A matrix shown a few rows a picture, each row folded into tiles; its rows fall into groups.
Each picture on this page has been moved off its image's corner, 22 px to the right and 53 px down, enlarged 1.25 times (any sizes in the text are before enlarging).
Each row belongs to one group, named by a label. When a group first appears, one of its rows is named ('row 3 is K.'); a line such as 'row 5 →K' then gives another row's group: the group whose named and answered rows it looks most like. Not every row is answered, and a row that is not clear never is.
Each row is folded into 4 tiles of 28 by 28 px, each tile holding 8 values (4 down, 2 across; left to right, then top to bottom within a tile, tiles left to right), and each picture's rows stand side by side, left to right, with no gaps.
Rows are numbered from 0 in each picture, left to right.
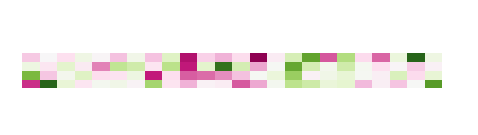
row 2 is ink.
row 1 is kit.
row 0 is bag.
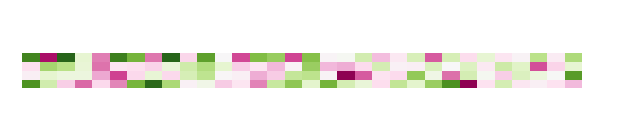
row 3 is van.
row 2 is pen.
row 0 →ink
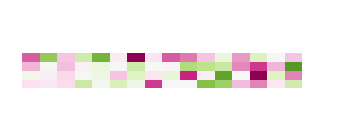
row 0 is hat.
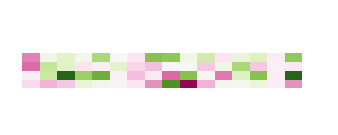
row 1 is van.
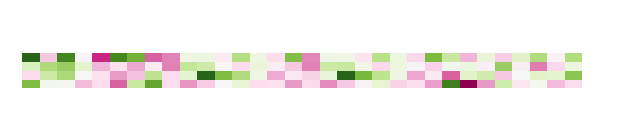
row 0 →ink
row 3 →van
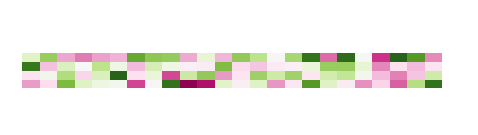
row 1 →van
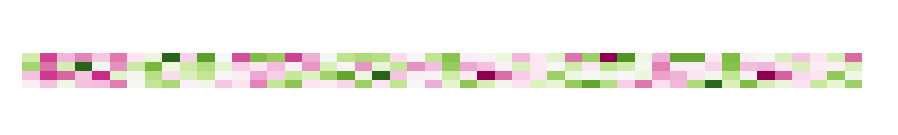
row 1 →ink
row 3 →pen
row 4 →ink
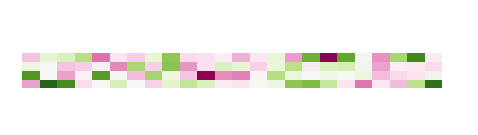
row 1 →pen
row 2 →ink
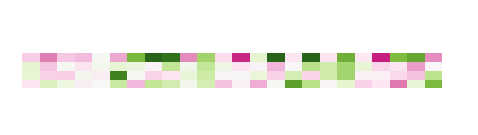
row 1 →ink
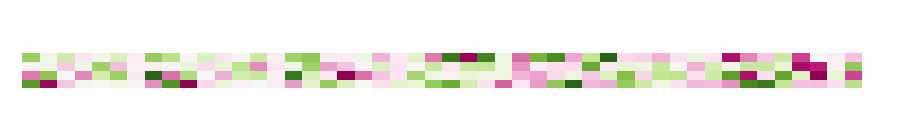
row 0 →van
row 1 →van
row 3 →ink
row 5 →bag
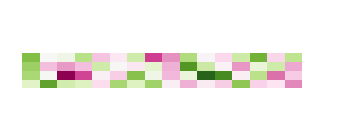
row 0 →pen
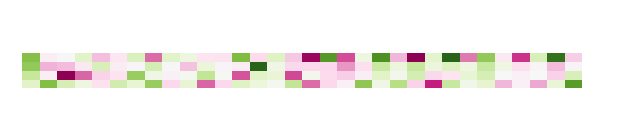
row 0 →pen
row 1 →bag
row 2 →hat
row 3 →ink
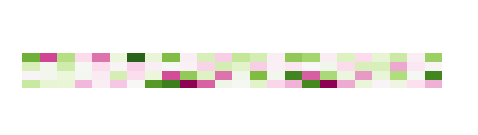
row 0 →ink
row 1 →van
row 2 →van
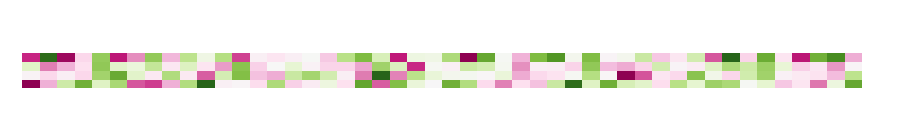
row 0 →hat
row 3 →ink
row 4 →pen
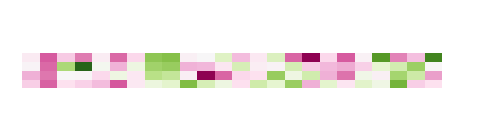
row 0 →kit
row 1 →pen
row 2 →hat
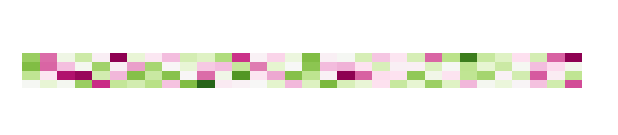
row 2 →pen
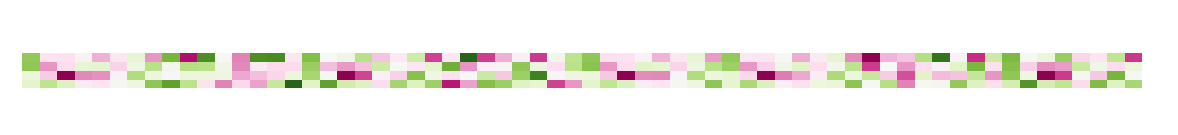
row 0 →pen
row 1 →ink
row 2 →pen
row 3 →hat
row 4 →pen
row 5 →pen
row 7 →pen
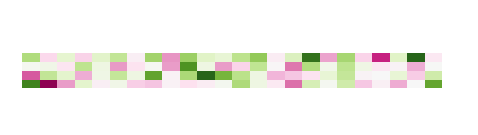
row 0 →van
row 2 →ink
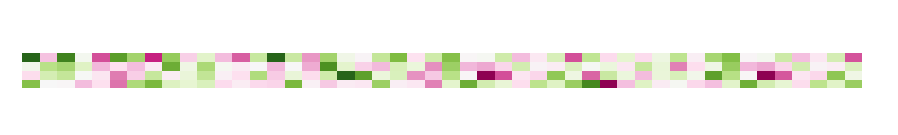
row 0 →ink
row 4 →van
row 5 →pen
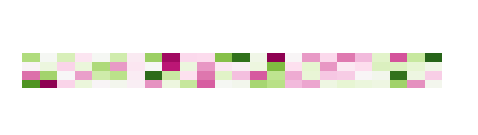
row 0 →van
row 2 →hat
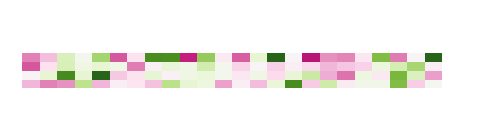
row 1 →ink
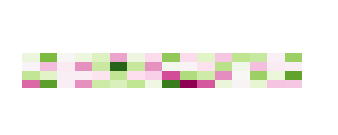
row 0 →bag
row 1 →van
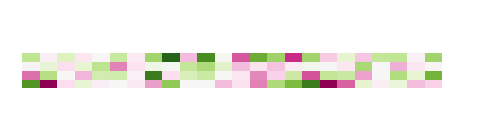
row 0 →van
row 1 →ink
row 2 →van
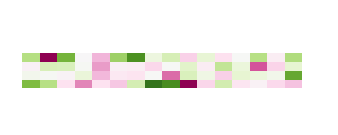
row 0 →ink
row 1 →van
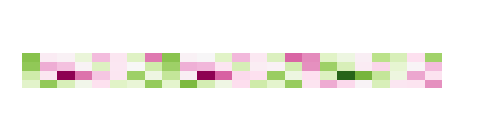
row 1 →pen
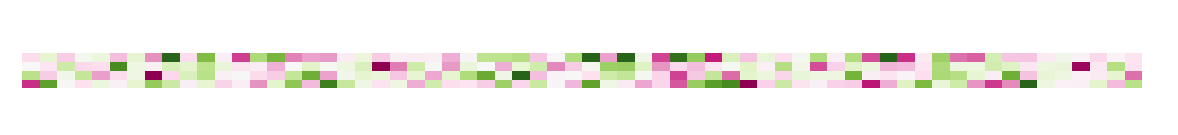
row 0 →bag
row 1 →ink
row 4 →ink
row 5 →van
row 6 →hat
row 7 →bag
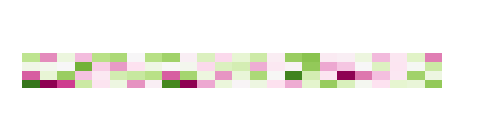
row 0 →van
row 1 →van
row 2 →pen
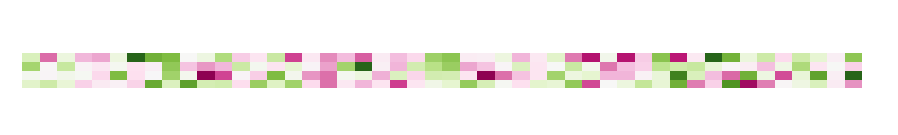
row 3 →pen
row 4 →hat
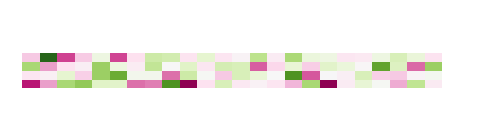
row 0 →hat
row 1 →van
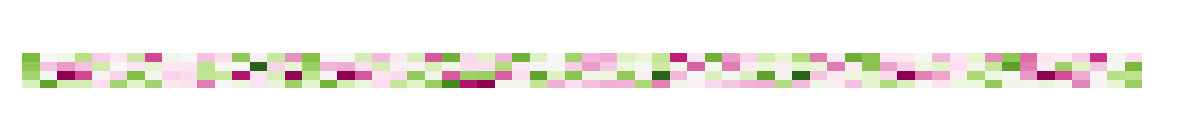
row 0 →pen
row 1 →bag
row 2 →pen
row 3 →van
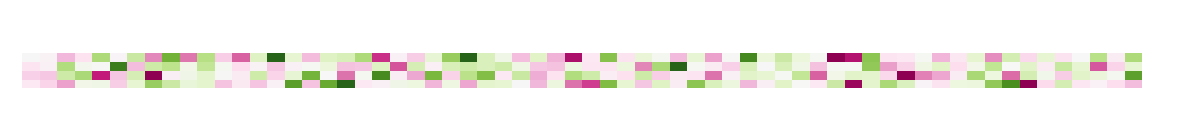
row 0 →bag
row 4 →bag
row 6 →pen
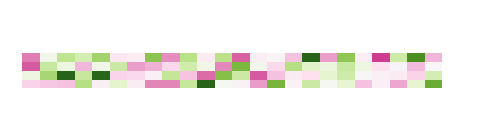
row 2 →ink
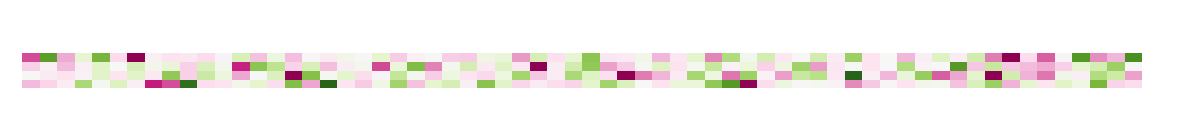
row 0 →hat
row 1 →bag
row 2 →bag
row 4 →pen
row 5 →van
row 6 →bag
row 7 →hat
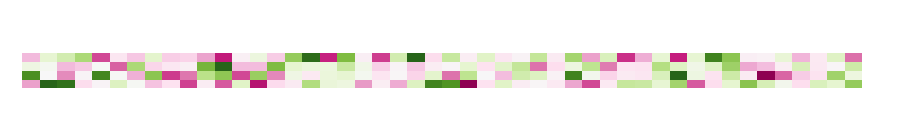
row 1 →kit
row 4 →hat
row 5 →pen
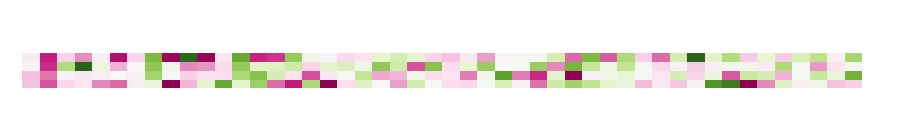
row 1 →hat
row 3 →bag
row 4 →ink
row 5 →van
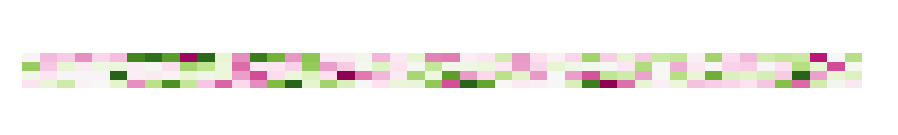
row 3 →bag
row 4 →van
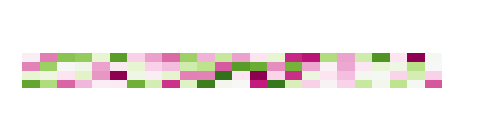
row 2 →hat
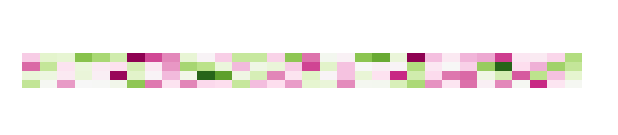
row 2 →hat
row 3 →kit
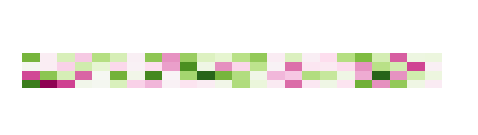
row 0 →van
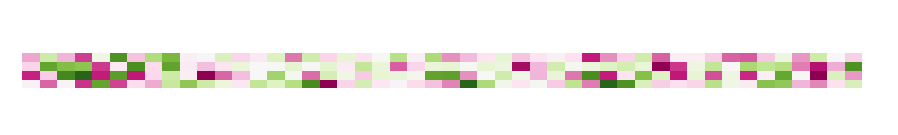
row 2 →van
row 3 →bag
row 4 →bag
